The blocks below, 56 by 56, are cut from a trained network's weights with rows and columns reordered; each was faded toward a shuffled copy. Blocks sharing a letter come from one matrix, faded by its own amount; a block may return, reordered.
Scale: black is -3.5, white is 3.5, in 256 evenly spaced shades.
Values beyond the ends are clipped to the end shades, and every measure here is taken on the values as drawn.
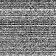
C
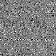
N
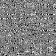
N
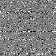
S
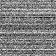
C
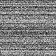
C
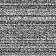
C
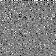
S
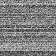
C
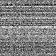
C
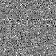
N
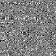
N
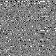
S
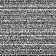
C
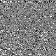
N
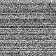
C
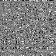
N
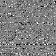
S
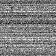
C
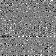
S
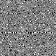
S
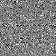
N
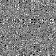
N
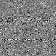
S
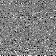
S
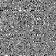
N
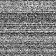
C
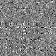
N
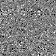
N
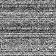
C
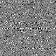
S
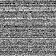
C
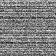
C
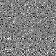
N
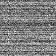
C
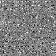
N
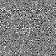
N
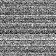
C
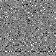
S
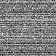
C
